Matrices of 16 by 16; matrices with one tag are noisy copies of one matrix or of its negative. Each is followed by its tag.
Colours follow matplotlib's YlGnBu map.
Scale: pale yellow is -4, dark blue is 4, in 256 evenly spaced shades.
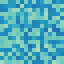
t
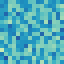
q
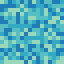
t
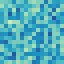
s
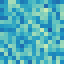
q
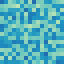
t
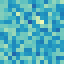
q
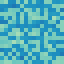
t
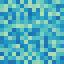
t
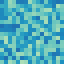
q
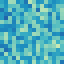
q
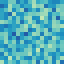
q
